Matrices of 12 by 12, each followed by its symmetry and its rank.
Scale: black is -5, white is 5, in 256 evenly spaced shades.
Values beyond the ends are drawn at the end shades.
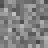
neither, full rank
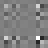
symmetric, rank one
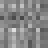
neither, rank two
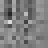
neither, rank two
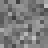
neither, full rank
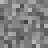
neither, full rank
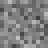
antisymmetric, full rank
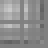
symmetric, rank one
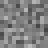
antisymmetric, full rank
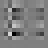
neither, rank one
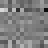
neither, rank two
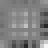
symmetric, rank one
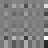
neither, rank one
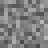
antisymmetric, full rank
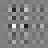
neither, rank one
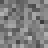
neither, full rank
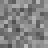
neither, full rank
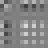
symmetric, rank one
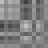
symmetric, rank one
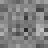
neither, rank two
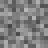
antisymmetric, full rank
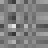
neither, rank one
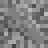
antisymmetric, full rank
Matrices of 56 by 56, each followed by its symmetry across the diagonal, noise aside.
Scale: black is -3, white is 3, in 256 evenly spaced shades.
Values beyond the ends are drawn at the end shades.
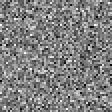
neither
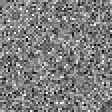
symmetric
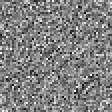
symmetric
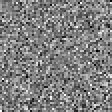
antisymmetric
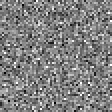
neither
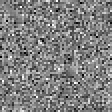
antisymmetric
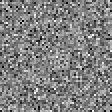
symmetric
